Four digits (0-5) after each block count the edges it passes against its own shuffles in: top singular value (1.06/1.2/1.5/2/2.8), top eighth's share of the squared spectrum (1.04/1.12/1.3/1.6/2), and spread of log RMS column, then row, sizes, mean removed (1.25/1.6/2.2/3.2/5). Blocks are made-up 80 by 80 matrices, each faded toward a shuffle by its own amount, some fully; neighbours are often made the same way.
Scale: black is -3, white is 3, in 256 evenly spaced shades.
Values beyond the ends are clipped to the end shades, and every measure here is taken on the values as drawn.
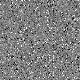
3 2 1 0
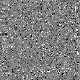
2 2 1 0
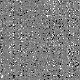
2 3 3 2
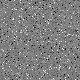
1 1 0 0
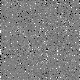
2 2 2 1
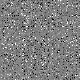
1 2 2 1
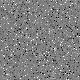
0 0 0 0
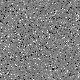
0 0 0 0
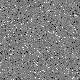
0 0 0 0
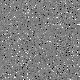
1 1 1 0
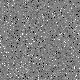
0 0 0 0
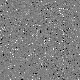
1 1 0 0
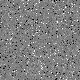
0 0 0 0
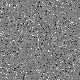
0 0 0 0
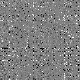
2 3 2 2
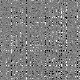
2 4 4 3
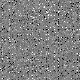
2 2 2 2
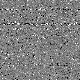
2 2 0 2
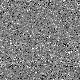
0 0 0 1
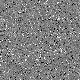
0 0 0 0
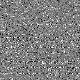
1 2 0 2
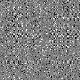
4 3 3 2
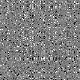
4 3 2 2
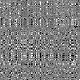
5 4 3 3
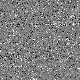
1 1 0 1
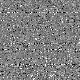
2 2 0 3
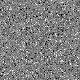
3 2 1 0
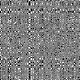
5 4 3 3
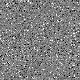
3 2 1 1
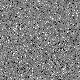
1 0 0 0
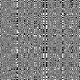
5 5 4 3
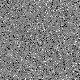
2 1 1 0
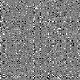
4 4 3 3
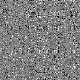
4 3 2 2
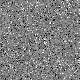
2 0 0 0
